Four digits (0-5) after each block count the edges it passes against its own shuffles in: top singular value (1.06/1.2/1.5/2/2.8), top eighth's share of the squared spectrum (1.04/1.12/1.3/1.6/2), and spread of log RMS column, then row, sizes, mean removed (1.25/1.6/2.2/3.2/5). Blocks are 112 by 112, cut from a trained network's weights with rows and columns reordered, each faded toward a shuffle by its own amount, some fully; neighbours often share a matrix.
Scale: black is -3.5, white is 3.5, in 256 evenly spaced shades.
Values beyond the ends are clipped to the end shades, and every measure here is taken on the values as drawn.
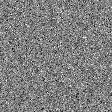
0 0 0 0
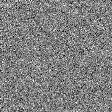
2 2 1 1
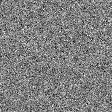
0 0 0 0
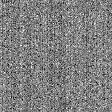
3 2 0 2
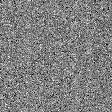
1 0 0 0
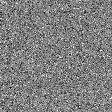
0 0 0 0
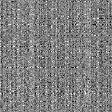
4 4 1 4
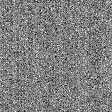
2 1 0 0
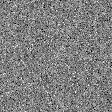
0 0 0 0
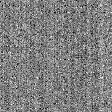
3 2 0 2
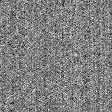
2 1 0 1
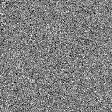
2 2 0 0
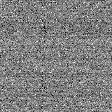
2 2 1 0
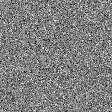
1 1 0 0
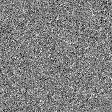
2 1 0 0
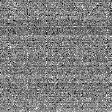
4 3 3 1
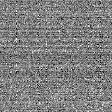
4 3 3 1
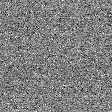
1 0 0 0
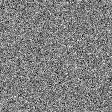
1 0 0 0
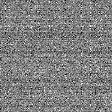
3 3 3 0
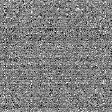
3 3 3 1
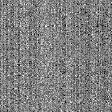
4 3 1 3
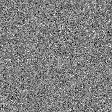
1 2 0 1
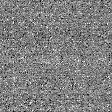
2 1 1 0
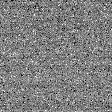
2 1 1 0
